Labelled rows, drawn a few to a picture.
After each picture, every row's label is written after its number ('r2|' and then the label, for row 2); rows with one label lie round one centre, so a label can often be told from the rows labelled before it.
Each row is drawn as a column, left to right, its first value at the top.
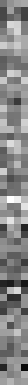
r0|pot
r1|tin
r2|tin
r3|pot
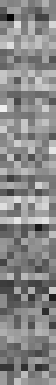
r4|pot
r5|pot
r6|tin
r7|pot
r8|tin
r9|pot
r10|pot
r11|tin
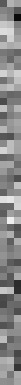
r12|tin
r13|tin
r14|pot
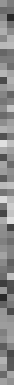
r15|tin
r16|pot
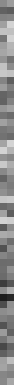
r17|tin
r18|tin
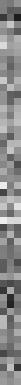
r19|pot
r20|tin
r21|pot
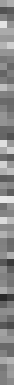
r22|tin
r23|tin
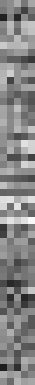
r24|pot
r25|tin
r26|pot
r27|tin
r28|tin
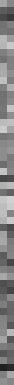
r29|pot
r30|pot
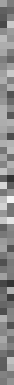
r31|pot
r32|tin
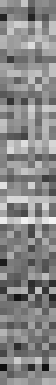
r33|pot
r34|tin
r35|tin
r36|tin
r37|pot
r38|tin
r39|pot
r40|tin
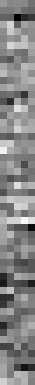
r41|tin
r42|tin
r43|pot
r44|pot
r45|pot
